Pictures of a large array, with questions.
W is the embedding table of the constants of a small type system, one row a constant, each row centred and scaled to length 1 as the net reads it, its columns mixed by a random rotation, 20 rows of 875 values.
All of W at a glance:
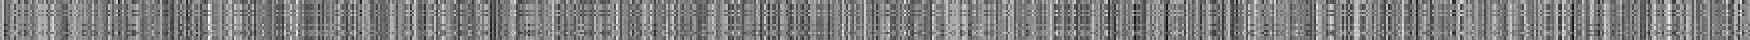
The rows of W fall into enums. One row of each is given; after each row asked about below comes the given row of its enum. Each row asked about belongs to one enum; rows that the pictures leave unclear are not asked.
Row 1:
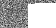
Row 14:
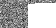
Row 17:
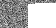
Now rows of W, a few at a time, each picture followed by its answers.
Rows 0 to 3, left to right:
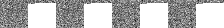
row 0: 1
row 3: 14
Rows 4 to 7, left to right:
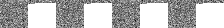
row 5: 1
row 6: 14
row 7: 1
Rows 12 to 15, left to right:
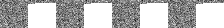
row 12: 17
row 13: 14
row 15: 17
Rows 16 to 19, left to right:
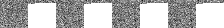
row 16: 1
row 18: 14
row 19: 14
